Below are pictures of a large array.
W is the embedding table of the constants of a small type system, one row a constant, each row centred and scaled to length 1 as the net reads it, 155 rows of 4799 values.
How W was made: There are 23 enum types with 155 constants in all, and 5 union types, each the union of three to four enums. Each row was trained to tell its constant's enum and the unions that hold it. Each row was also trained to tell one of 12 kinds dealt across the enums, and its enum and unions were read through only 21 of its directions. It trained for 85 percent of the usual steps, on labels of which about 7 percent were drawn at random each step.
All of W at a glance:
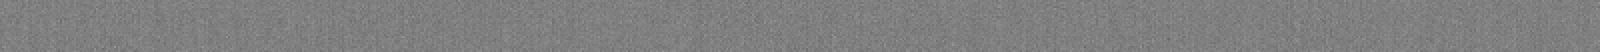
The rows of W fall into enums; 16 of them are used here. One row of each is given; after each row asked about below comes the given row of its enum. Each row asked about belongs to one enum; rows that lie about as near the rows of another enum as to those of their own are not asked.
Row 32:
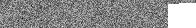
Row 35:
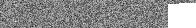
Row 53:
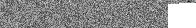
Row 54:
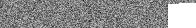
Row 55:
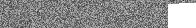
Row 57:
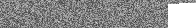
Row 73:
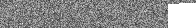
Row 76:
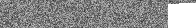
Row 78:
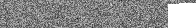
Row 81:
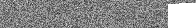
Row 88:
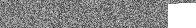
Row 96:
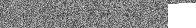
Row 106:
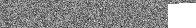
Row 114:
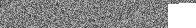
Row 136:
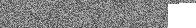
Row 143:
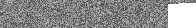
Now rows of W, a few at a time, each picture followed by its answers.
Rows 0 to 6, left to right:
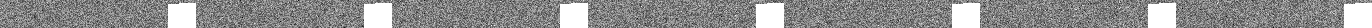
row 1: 54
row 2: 81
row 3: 78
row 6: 136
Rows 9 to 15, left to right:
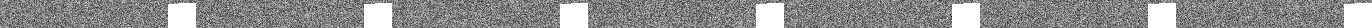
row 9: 114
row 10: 96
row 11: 53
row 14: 136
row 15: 57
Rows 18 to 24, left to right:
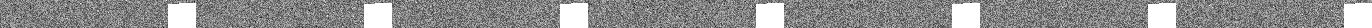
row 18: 81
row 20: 73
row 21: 54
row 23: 81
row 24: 57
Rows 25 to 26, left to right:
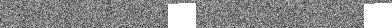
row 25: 55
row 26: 76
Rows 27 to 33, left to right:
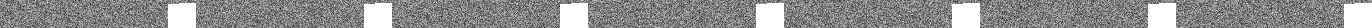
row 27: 53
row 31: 106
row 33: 55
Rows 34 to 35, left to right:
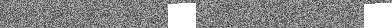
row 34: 96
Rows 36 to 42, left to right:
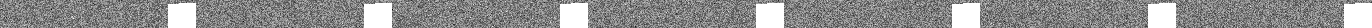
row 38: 106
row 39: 57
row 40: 143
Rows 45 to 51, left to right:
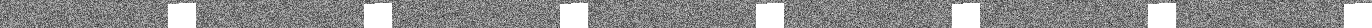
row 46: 106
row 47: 96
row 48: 53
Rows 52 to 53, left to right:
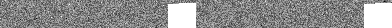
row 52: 114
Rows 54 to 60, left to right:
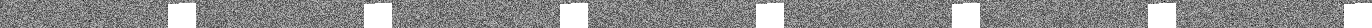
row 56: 54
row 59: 106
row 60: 143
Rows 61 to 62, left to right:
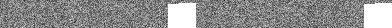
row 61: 32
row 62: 143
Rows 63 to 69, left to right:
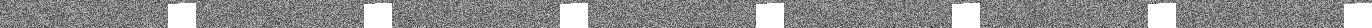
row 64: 96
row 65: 114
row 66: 143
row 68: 54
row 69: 57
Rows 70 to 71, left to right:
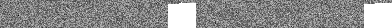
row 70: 32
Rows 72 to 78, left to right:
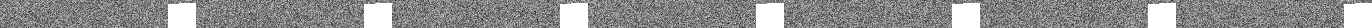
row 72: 106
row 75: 76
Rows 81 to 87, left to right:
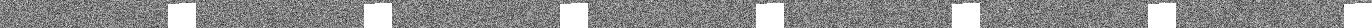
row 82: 54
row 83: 114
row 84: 32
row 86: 76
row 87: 81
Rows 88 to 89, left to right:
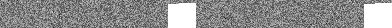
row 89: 143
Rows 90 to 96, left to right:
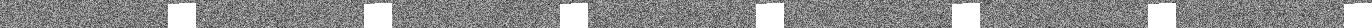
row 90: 53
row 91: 114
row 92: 143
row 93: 106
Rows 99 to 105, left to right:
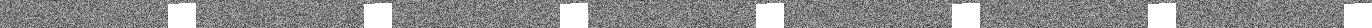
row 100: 78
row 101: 32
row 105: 81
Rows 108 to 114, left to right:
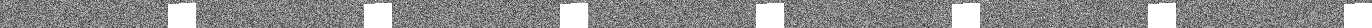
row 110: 32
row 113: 136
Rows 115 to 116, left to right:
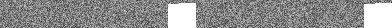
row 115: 81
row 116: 54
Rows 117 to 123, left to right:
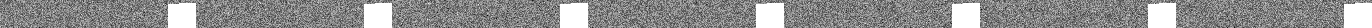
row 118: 114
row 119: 76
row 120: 76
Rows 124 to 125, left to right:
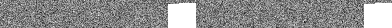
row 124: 114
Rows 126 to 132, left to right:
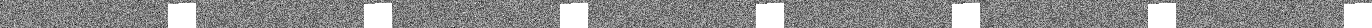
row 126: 76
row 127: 54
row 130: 32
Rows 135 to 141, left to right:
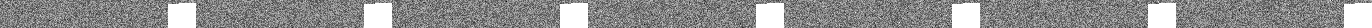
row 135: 32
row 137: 96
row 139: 73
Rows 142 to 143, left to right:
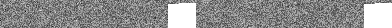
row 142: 143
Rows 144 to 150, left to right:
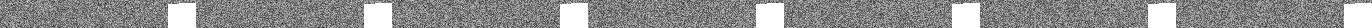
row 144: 81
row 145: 53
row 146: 53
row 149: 96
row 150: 53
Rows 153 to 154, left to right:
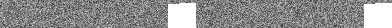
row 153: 136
